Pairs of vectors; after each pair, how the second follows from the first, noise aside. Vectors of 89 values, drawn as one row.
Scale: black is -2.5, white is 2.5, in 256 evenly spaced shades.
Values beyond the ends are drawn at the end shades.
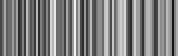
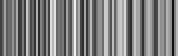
copied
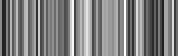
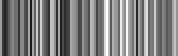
shuffled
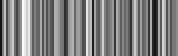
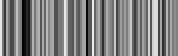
negated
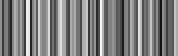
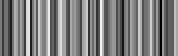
copied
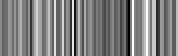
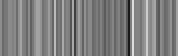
shrunk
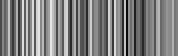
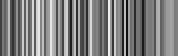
copied
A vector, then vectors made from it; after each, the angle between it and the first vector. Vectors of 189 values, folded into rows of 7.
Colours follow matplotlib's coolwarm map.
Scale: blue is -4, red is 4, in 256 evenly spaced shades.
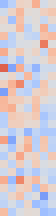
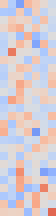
orthogonal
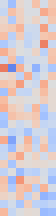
nearly parallel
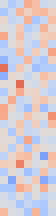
partly aligned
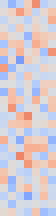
partly aligned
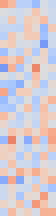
nearly opposite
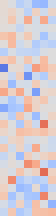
partly opposed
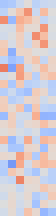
partly aligned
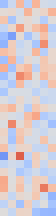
partly aligned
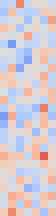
orthogonal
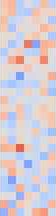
orthogonal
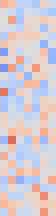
nearly opposite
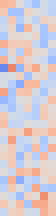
nearly opposite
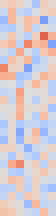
orthogonal
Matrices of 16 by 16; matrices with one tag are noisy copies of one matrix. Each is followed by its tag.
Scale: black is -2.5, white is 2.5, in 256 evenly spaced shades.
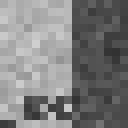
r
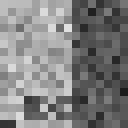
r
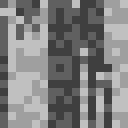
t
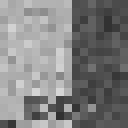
r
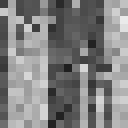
t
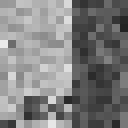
r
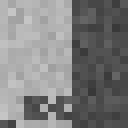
r
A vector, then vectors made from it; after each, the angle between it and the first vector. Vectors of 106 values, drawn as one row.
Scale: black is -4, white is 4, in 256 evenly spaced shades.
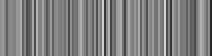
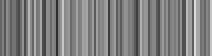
partly opposed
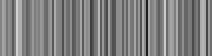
partly aligned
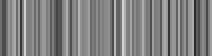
orthogonal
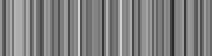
orthogonal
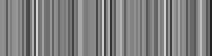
nearly parallel
